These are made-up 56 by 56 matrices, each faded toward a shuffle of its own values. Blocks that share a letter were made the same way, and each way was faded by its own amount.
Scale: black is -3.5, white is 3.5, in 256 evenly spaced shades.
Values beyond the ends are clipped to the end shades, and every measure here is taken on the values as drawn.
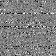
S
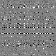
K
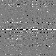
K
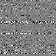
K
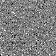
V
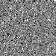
V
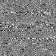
S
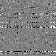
K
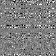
K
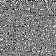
S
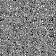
V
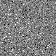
V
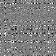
K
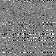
K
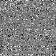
S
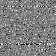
S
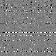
K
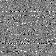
S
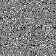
S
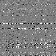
K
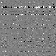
K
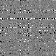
K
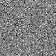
V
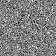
V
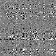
K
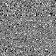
S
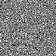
V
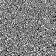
V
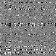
K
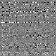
K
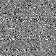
S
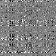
K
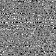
S
